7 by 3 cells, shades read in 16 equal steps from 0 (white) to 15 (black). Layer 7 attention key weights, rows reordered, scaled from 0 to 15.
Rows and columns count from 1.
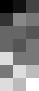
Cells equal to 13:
0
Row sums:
40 27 28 27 18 14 6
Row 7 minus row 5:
0 -4 -8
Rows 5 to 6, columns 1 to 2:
2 8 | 8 2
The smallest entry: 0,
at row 7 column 3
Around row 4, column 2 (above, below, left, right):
9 8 9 8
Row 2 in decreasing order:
12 8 7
